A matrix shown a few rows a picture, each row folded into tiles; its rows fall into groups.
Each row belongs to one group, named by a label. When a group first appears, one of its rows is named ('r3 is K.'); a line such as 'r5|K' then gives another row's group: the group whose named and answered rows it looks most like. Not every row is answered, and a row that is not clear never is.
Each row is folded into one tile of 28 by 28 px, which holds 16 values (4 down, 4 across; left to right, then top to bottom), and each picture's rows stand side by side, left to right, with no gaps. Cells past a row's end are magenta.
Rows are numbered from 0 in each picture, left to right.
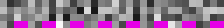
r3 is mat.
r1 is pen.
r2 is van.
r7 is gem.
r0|mat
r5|mat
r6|van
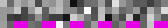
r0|pen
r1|gem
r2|van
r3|mat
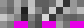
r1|mat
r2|gem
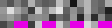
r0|gem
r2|van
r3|van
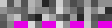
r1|van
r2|van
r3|pen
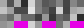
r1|van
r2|mat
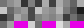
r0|mat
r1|gem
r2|van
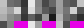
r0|pen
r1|van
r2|pen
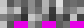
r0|pen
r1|pen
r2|mat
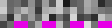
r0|mat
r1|mat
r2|mat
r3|van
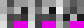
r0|pen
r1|pen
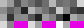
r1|van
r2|van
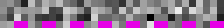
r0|mat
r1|pen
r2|gem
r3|gem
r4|gem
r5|van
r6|gem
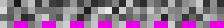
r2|gem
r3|gem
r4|gem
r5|gem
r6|pen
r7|mat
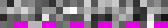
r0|gem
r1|mat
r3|pen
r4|pen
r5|gem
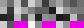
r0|mat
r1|van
